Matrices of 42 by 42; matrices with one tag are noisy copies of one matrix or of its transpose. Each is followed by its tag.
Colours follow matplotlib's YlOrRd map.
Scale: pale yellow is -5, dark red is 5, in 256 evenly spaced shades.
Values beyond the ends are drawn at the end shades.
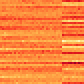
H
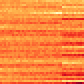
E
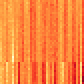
E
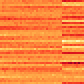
H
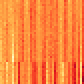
E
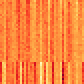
H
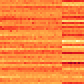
H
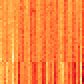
E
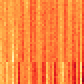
E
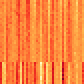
H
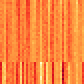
H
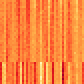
H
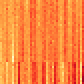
E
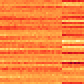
H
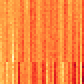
E
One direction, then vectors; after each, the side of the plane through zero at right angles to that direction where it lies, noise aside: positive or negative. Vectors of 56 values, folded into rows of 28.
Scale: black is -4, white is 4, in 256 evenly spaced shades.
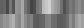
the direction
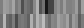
negative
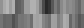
negative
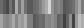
positive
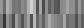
negative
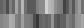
positive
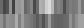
positive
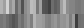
negative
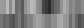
negative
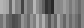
negative
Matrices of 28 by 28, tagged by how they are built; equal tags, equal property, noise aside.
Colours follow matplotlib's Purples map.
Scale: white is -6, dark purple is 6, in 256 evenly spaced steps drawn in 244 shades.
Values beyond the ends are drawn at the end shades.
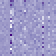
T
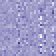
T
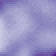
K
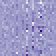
T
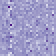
T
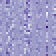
T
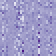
T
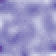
K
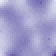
K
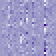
T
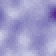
K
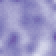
K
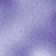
K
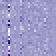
T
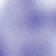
K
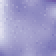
K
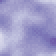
K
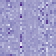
T
